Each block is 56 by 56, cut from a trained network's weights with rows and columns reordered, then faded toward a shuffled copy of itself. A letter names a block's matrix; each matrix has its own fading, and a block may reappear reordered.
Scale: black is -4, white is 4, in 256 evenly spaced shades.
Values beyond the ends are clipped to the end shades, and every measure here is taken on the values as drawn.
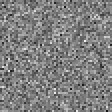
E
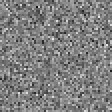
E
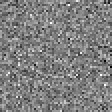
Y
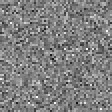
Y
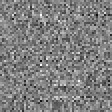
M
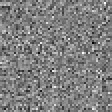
M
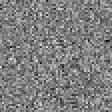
M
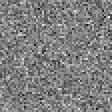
Y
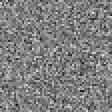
E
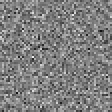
M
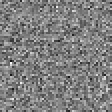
M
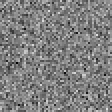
E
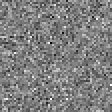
Y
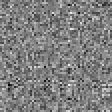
M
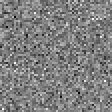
Y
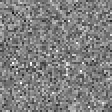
Y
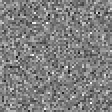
Y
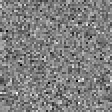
Y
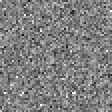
Y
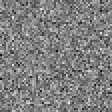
Y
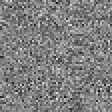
M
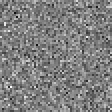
E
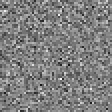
M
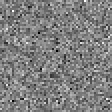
E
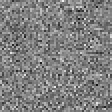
M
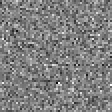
E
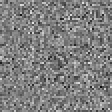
M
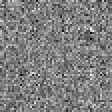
M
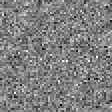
E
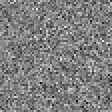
E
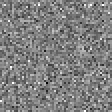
Y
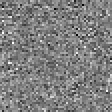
Y
